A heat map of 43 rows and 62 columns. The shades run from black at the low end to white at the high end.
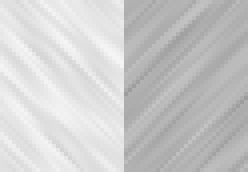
It is made of 1 by 2 panels. Panel 1,1: very high, slanting down to the right, faint in contrast. Panel 1,2: high, slanting up to the right, faint in contrast.
